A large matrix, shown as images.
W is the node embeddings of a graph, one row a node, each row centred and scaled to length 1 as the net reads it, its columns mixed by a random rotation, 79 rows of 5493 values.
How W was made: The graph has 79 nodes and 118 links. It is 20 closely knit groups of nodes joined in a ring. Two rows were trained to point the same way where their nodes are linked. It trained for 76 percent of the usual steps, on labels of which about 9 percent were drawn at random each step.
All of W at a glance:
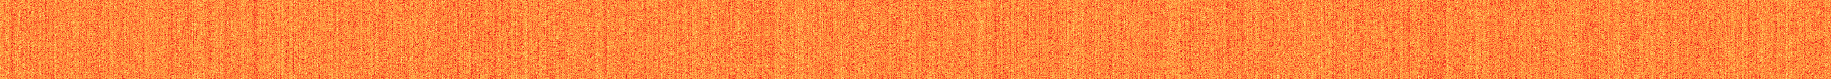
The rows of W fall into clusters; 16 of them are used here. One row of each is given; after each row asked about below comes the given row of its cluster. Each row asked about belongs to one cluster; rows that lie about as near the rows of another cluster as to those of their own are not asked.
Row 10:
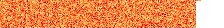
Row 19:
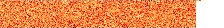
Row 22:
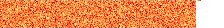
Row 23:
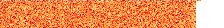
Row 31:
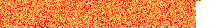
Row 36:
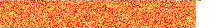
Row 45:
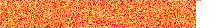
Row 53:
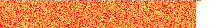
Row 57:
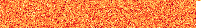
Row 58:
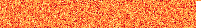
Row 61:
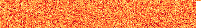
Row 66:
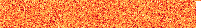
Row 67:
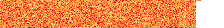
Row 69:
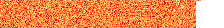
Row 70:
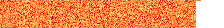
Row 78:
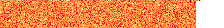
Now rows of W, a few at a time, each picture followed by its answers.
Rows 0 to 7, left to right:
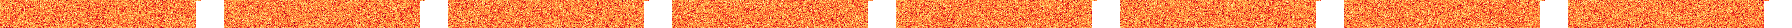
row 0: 19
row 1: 78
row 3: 36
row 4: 57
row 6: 22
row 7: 45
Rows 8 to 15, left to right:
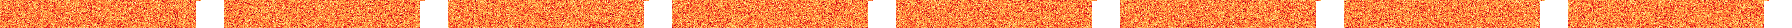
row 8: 67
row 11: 69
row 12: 58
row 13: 53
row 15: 19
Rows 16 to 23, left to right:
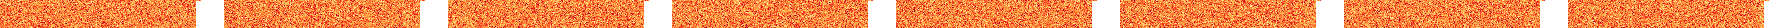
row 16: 31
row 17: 67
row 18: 23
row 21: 22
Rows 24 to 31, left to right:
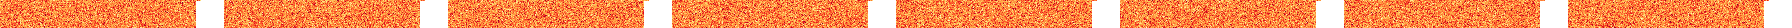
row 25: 23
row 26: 66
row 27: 70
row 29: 23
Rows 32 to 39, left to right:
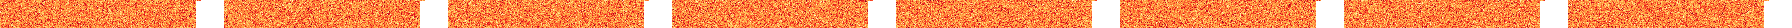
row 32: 61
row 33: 23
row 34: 61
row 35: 66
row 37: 31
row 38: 36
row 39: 67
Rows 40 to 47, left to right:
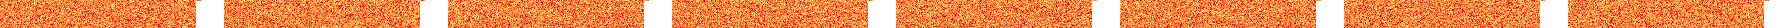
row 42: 45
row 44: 57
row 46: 69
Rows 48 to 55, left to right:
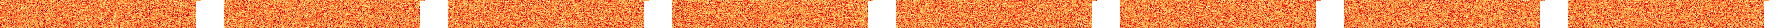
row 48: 58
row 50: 58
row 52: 36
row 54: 53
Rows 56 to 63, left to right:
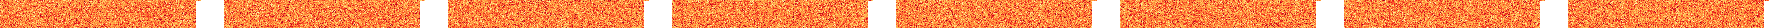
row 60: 66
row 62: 10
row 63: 61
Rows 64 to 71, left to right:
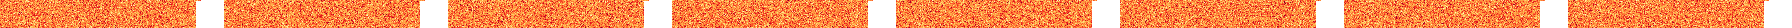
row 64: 70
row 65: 66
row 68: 53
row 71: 36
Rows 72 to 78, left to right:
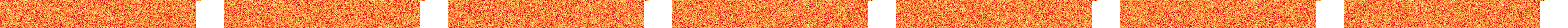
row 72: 45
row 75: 78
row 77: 78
